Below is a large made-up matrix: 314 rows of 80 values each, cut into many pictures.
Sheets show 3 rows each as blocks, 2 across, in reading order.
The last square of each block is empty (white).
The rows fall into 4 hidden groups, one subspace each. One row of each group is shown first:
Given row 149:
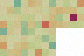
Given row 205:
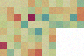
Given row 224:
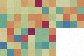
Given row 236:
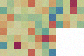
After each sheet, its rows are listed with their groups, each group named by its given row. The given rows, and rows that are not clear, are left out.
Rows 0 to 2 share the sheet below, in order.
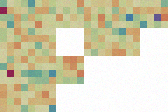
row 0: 224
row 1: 205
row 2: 236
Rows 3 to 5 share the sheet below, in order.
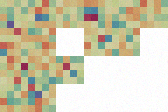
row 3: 224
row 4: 224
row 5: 205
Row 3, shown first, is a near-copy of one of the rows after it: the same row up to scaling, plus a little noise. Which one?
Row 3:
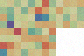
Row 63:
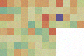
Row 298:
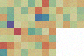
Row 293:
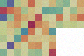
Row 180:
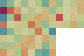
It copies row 298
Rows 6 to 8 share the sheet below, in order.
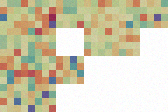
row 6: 236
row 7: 149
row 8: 236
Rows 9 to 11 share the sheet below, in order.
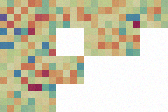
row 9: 224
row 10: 236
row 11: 205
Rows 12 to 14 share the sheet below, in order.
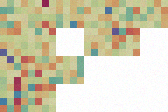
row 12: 224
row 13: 205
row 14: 236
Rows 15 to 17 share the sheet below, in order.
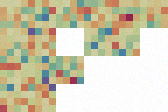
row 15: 205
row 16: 224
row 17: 224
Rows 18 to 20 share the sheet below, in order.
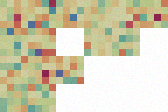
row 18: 149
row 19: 149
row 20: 224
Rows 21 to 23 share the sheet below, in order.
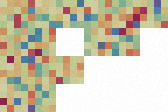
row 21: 205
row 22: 236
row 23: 236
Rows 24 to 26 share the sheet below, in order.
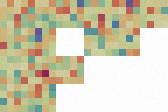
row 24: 205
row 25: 149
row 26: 205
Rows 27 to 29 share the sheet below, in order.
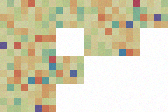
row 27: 236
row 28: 149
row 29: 149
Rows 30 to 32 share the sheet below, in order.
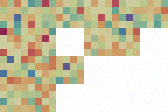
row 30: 149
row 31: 205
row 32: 236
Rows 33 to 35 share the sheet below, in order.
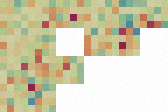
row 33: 149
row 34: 224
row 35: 205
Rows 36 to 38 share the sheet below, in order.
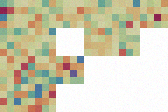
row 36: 224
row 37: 149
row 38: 205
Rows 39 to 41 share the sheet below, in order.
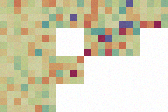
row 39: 149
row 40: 224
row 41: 149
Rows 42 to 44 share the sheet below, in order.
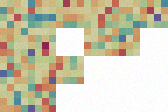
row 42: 236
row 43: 205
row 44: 236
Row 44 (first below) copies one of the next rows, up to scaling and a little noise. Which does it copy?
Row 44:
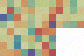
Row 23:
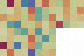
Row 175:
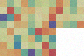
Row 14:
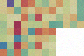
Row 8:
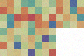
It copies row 175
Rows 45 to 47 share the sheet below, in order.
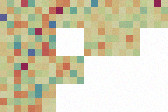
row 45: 236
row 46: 236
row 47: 205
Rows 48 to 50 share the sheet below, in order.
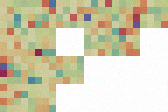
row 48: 149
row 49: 236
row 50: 224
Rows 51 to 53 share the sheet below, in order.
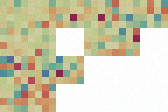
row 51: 149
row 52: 205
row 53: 224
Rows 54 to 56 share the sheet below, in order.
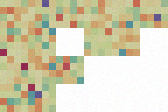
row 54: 224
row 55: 149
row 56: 205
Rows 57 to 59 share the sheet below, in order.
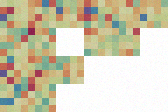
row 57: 224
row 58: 224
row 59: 224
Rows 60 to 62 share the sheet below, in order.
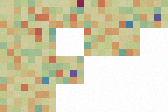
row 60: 205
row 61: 149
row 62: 149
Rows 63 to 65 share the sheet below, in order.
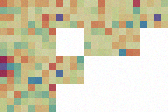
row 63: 224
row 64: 149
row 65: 224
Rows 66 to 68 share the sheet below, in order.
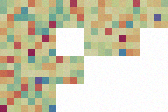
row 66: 236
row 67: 149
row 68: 224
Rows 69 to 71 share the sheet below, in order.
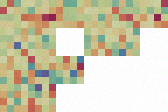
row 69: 236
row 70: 205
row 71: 205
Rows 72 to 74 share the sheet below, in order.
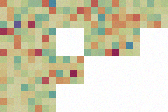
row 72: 149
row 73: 236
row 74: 149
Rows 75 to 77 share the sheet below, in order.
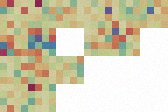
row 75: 224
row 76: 205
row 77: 205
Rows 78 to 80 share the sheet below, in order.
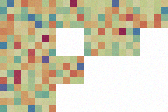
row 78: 236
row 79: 205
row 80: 149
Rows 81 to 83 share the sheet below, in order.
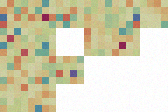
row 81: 224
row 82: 236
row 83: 149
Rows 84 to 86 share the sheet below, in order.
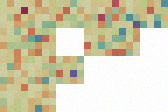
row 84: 205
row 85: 205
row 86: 149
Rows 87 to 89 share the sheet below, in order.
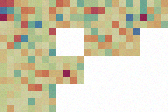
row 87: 224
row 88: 224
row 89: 205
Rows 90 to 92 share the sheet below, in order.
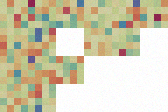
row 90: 205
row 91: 149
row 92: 205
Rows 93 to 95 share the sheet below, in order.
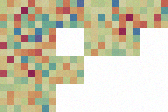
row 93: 205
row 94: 205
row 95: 236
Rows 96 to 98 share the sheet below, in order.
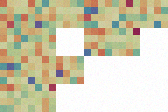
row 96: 224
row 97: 224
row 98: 224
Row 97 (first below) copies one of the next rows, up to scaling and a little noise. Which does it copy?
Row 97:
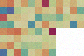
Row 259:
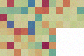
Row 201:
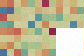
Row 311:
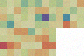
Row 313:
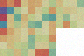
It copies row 201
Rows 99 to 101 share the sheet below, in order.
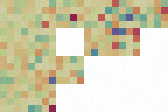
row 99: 149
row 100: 205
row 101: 236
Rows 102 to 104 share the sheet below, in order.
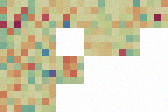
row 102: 224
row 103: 149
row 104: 236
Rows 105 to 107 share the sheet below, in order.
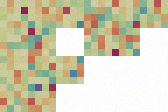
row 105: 205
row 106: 236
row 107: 205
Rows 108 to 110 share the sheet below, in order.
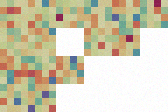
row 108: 224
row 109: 236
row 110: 236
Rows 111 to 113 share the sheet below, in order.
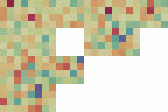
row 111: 236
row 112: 205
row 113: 205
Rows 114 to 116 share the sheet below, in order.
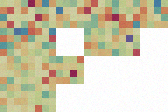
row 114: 224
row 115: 236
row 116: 149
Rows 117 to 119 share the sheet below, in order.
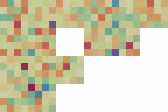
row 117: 236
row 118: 236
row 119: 205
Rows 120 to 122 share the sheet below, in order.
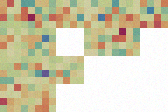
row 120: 236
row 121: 205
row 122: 224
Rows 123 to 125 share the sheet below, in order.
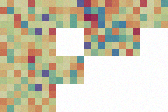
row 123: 205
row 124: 224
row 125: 205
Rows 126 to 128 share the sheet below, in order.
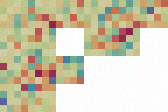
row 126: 205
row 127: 205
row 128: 236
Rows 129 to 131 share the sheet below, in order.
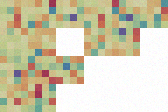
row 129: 149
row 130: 205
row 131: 205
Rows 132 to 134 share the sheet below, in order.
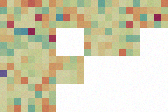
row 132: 224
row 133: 149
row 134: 236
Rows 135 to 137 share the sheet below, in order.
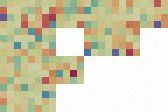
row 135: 236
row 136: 224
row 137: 149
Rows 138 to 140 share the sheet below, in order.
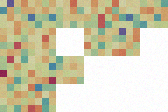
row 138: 236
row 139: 205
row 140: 236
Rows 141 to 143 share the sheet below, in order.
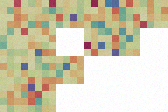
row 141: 149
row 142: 236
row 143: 205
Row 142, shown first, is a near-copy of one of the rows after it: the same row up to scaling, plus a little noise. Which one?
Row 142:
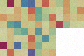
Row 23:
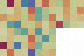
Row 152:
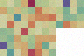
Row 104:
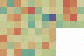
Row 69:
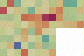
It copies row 23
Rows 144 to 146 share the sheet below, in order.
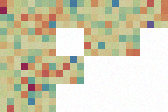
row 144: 236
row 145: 236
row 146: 205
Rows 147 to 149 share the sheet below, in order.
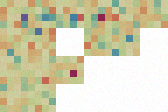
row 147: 205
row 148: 236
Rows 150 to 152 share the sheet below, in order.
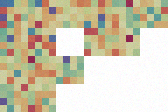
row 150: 224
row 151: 149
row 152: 236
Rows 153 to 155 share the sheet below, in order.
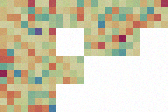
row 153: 205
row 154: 205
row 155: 224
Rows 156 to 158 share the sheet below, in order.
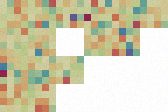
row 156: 149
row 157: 236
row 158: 224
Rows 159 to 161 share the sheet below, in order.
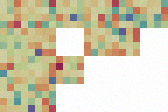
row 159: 149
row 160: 205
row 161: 236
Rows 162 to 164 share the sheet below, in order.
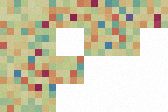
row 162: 149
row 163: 236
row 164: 205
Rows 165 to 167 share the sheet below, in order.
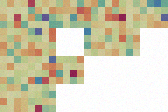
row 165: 205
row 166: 236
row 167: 149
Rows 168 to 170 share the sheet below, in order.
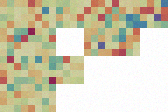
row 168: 224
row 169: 205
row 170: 236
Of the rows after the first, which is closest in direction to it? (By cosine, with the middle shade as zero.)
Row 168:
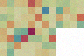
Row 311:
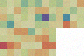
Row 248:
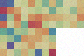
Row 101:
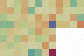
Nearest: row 248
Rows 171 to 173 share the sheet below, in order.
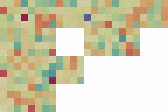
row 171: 236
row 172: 236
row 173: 236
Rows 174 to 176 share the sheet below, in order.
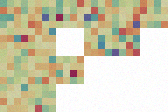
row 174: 224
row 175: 236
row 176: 149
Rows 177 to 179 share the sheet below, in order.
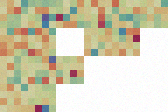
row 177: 224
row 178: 205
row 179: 149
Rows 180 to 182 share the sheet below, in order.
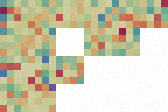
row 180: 224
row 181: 205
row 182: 224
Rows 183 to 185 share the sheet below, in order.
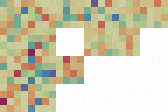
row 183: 236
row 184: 236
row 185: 236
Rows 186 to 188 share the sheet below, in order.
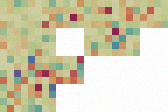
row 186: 149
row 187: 205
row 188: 205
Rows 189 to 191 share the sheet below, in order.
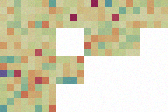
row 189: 149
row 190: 236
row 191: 224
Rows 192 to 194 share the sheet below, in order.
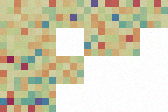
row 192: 149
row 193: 236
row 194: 224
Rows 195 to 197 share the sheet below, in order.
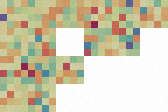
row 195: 236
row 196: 224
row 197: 236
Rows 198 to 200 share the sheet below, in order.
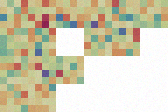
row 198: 224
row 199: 205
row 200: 224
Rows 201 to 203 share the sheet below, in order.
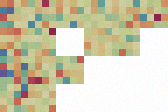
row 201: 224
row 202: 149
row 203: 224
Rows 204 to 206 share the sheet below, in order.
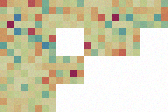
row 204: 224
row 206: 149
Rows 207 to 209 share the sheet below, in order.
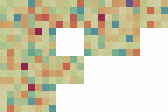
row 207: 205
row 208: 149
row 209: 205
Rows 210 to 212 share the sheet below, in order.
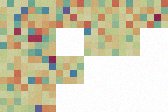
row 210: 205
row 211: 149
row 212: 149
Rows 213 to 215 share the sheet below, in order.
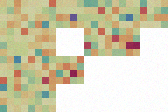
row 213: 149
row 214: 224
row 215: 149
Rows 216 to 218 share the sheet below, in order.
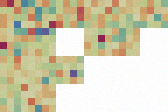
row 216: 236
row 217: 205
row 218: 149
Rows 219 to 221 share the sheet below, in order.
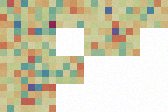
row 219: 236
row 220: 205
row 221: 205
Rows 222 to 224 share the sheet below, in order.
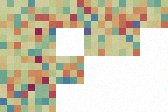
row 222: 205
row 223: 236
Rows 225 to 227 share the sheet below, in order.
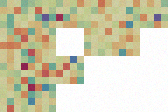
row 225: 224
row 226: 149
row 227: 205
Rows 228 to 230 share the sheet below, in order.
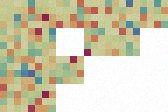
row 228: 205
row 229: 224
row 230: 236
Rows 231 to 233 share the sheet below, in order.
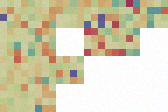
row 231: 236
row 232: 149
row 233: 149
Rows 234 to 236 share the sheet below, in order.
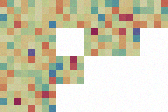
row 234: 236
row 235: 205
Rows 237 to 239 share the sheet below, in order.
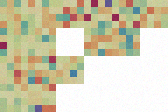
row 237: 149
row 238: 236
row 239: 149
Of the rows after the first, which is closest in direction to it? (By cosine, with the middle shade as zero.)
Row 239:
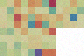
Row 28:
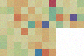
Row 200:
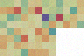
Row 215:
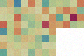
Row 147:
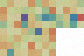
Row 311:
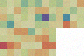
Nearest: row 28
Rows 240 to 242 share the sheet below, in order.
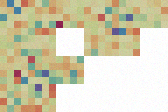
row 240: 236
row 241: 205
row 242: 205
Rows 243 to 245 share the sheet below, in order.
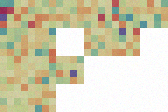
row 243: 224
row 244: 205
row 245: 149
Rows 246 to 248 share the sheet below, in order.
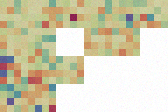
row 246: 149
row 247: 224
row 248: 224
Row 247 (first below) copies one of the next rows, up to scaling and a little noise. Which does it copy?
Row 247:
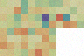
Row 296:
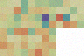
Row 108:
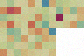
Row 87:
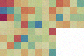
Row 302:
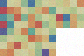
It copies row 296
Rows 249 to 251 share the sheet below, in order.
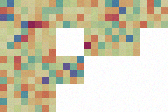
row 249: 224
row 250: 236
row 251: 149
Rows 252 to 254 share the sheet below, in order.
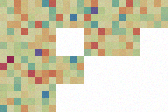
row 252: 149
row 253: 224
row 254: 236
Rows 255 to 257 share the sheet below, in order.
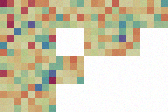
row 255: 224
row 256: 205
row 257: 236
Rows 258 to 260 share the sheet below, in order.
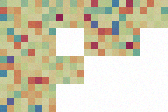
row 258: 224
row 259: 224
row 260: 224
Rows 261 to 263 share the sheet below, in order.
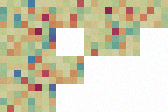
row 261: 205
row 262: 205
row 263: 205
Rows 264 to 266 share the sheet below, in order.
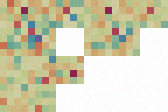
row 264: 205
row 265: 205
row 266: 149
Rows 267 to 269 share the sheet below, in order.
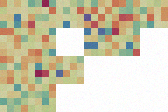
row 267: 149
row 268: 224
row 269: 224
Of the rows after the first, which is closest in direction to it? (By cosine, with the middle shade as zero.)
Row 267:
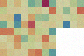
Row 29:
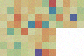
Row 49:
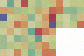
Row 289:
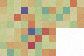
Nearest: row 289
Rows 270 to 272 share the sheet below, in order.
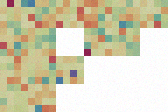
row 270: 236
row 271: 224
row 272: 149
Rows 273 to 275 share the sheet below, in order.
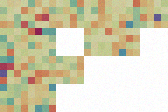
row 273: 205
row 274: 149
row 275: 224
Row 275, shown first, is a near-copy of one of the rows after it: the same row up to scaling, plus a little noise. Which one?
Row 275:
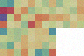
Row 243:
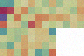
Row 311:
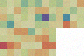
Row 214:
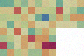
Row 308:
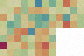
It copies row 243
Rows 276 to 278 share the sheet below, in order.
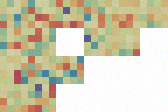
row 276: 205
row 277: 224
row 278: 205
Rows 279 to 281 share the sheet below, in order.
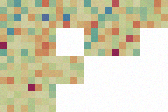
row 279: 224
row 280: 236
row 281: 205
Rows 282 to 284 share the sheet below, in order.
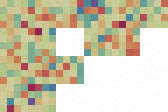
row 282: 205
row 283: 224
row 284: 205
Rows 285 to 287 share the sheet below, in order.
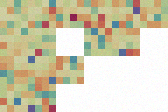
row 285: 149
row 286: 149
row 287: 236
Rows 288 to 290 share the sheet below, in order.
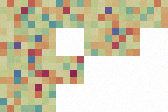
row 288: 205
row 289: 205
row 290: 205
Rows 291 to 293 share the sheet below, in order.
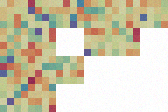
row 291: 205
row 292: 224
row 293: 224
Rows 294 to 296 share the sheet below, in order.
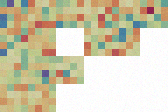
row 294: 224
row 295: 205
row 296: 224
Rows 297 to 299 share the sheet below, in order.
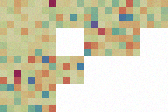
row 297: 149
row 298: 224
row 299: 149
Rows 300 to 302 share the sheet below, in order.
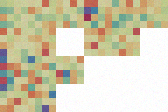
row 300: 224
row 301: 224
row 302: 224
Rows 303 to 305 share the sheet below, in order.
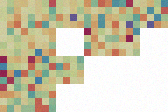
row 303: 149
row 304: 149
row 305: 224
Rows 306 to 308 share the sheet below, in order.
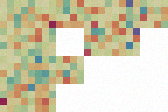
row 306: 205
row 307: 224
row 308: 224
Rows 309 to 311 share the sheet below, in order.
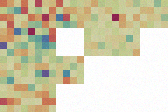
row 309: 224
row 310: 236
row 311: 224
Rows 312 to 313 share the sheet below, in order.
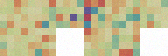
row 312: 149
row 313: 224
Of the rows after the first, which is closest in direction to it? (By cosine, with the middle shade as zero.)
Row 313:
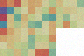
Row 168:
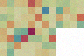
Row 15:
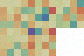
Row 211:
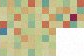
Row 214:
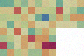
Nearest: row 168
